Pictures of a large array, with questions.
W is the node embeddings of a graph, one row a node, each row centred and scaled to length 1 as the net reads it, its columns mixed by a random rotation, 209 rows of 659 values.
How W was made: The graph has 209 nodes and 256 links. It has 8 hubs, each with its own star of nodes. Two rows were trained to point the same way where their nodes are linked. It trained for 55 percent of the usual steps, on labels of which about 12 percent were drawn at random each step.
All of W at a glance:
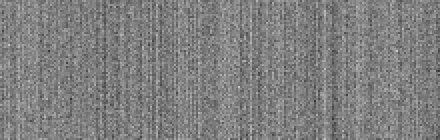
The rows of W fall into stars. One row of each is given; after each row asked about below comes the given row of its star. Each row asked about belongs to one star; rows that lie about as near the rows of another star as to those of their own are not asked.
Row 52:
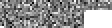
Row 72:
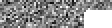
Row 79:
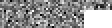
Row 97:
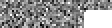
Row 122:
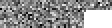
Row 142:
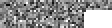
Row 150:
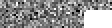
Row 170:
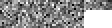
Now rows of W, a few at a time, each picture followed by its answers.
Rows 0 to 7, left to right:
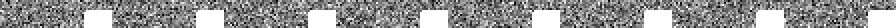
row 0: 122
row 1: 122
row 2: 52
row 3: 52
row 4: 79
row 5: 122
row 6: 72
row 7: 97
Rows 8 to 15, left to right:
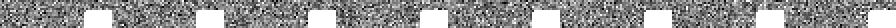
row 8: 79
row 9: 79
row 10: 52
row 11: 97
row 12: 150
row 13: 170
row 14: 72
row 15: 52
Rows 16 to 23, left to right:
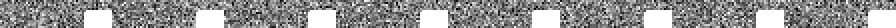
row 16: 52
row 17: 150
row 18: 150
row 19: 150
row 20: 52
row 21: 170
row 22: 52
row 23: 72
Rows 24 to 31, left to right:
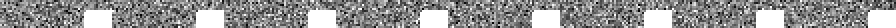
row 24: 122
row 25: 122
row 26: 52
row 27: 79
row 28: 150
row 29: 72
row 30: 79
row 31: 170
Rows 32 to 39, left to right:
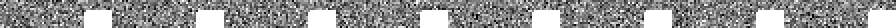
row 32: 72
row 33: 150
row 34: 72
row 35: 97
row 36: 122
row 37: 122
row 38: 150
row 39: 122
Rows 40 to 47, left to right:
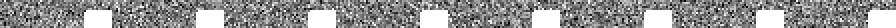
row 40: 142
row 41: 150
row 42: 52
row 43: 150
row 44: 150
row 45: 150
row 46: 79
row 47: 142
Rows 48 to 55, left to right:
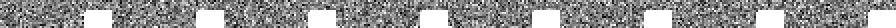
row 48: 122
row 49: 150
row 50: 97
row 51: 97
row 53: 97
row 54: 52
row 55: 150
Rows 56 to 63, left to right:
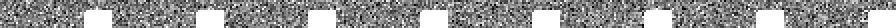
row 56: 142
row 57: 142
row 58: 79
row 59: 150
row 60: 79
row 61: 72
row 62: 79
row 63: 122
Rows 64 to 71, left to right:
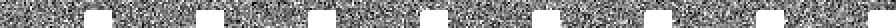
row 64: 142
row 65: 97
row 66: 170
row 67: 150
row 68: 150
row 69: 122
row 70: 97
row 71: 97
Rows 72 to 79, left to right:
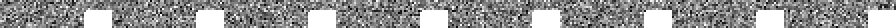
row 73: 142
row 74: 79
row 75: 142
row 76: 150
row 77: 142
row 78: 150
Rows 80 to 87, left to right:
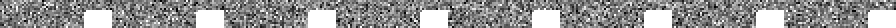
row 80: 170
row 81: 52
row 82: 122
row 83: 170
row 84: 72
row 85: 97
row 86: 150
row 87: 142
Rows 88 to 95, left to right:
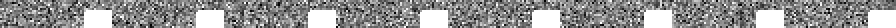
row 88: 142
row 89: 170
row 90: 150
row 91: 52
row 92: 52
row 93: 122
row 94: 97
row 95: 170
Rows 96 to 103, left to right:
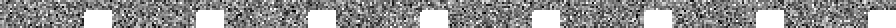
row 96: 142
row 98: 142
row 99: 72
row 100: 170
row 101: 72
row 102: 122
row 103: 52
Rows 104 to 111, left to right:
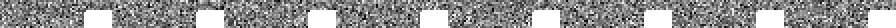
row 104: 52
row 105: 142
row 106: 142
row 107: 122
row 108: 79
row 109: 72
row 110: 97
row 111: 97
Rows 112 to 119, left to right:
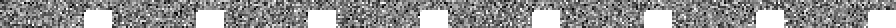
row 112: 142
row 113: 142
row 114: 79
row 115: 72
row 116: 72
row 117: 72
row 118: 79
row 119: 97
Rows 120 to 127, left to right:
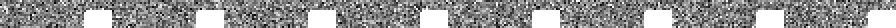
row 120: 150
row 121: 52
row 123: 150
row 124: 52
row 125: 97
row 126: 97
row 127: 79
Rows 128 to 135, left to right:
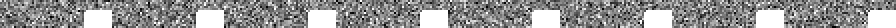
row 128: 72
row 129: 142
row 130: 150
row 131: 52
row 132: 170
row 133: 170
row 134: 79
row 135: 79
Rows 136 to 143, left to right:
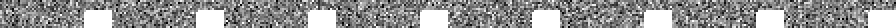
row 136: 79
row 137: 142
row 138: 79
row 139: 72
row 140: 52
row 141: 150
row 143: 122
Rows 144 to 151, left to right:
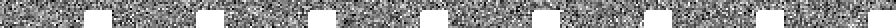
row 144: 52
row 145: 150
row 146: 52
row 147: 79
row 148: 142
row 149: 79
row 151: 170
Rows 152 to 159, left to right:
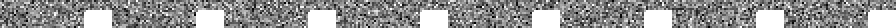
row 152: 72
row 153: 72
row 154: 170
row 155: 150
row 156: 170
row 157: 52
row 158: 122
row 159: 150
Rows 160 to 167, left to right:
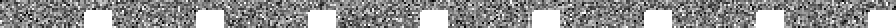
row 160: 97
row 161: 52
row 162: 150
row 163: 52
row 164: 72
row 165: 52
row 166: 97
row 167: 142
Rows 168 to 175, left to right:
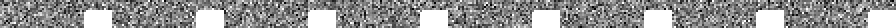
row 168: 142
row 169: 79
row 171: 122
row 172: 170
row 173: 79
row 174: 52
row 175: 72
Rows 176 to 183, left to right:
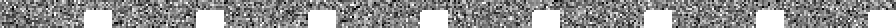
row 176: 72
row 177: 150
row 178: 142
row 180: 79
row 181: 79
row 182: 72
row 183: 142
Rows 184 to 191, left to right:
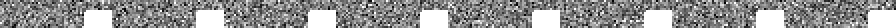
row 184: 142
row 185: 72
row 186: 97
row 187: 150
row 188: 150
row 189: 52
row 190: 72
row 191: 170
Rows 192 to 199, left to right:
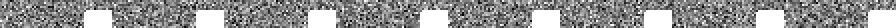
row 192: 79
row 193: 97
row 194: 79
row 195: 150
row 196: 97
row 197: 170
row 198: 170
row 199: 97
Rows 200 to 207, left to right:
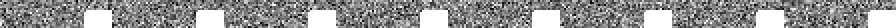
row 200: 122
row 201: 170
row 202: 170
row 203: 142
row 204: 170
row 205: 97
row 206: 142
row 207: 97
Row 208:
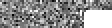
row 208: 52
